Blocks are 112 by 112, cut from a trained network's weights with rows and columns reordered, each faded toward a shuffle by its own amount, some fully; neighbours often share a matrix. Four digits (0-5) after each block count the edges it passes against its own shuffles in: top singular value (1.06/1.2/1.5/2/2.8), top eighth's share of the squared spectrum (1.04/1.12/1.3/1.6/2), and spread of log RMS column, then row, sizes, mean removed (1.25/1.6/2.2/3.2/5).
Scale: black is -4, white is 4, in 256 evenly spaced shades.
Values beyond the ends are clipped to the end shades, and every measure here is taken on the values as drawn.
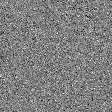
0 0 0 0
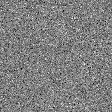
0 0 0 0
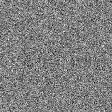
3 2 0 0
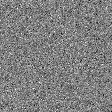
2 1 0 1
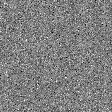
0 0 0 0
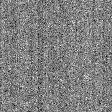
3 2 0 0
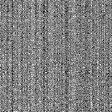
4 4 2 3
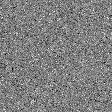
0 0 0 0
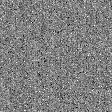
1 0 0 0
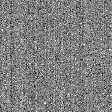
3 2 0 1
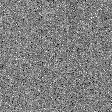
0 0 0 0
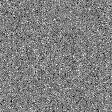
1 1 0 0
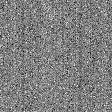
2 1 0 0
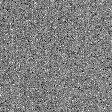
1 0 0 0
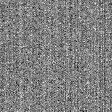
3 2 1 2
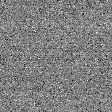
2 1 1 0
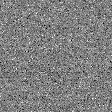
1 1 0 0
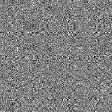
3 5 3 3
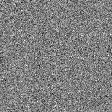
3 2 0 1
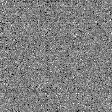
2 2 1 0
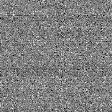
2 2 2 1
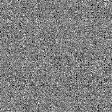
2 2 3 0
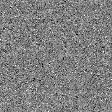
1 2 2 0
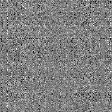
2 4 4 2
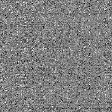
2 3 3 0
